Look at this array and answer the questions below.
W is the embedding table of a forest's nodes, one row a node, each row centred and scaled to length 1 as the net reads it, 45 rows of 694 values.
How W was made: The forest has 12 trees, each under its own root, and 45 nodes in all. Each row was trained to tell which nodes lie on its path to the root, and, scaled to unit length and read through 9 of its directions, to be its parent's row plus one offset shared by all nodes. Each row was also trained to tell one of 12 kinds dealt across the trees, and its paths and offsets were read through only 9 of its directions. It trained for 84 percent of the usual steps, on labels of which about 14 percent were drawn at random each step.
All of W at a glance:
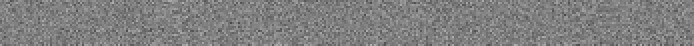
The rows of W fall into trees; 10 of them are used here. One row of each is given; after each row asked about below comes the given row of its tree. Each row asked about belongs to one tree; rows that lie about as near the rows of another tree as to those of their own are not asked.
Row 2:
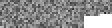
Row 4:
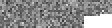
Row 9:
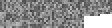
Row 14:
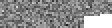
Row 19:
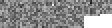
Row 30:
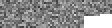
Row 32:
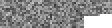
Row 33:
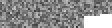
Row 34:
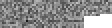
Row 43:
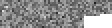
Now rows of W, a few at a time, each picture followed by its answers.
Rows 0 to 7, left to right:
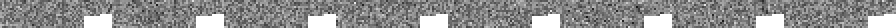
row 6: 14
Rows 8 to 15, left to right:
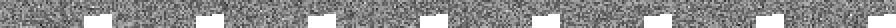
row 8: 34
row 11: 33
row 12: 2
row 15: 4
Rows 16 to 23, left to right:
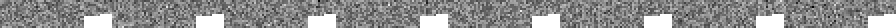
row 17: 9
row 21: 4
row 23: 14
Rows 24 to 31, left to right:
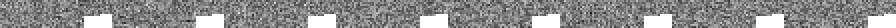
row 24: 30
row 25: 34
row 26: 9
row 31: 14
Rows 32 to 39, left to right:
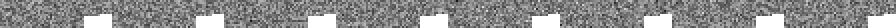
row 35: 19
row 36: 30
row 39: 30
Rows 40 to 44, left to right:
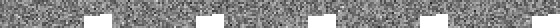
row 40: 19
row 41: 2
